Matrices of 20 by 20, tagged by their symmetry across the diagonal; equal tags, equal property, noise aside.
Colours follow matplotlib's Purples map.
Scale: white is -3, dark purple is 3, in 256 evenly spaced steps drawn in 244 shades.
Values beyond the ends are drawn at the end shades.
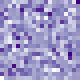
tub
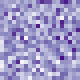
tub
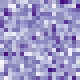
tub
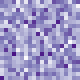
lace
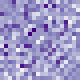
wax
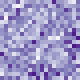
wax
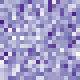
lace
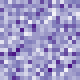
tub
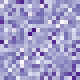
wax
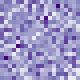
wax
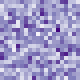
lace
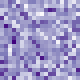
tub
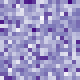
lace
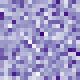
lace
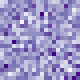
wax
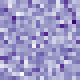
tub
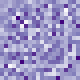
wax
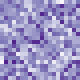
wax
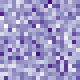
lace
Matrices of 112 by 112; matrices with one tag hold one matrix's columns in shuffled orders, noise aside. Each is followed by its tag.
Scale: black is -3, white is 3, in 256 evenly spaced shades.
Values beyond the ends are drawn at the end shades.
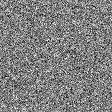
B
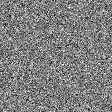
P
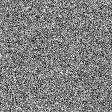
B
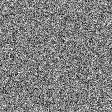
B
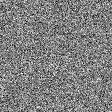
P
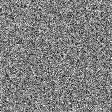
B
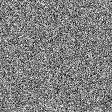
B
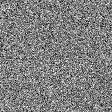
P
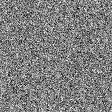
B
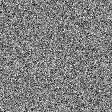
P
